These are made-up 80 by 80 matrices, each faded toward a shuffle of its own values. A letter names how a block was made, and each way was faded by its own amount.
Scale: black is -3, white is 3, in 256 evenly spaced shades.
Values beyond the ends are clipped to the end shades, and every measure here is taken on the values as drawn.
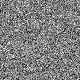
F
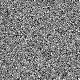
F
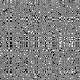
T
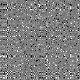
T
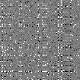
T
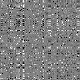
T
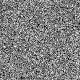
F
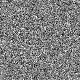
F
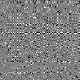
T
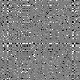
T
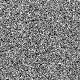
F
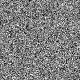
F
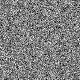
F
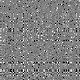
T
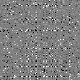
T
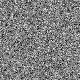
F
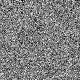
F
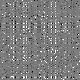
T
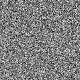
F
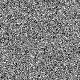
F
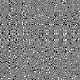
T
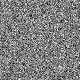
F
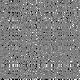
T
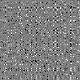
T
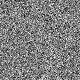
F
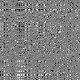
T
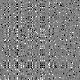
T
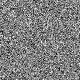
F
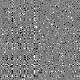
T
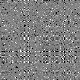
T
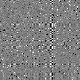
T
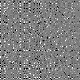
T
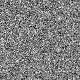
F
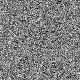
F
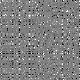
T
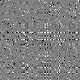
T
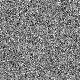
F
